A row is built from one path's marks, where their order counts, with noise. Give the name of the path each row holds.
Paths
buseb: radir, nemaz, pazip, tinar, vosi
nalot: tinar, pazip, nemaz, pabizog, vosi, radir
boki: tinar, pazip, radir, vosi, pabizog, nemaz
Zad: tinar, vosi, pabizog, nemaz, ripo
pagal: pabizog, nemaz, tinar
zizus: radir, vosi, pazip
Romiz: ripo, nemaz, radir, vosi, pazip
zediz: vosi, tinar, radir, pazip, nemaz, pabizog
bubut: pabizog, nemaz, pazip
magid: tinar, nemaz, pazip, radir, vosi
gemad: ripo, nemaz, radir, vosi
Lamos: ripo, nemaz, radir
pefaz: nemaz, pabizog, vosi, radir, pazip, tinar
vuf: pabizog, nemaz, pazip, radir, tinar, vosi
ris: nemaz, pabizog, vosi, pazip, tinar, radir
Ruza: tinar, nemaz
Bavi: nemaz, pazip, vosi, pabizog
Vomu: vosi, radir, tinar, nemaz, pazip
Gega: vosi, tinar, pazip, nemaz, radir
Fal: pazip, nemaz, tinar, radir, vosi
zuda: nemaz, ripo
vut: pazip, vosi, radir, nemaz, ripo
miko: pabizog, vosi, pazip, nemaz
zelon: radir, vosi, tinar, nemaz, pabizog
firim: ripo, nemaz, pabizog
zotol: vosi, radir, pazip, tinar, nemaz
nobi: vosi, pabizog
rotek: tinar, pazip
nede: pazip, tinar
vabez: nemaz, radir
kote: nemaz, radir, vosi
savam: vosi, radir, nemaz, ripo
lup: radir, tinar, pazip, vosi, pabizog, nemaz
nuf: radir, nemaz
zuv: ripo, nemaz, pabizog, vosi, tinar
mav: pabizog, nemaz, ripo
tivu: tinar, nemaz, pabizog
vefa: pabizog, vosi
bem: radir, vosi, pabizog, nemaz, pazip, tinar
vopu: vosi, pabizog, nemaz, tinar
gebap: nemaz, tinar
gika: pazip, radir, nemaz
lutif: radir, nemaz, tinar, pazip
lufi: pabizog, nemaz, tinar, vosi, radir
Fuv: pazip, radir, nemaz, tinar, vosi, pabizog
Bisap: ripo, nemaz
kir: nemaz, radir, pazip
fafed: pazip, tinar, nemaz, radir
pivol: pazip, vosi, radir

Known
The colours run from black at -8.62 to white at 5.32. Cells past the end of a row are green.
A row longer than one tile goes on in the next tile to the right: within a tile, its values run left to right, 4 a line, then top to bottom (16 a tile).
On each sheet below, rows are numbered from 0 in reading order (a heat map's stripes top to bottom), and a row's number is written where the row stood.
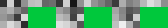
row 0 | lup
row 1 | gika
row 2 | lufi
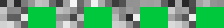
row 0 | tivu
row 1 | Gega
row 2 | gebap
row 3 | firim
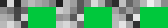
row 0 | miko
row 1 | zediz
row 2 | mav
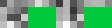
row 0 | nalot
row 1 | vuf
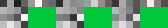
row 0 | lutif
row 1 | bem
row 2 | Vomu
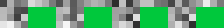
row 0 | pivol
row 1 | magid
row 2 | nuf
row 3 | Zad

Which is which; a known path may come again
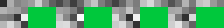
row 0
bem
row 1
kir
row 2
zuda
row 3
ris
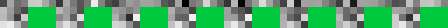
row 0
fafed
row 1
Vomu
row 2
pefaz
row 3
rotek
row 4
bubut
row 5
boki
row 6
Ruza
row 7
vabez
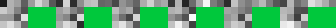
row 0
nobi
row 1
lup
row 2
Lamos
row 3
zizus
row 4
zotol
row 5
pivol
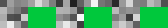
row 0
nalot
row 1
lutif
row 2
vopu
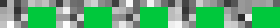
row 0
vefa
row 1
buseb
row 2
Gega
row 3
Fal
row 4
gebap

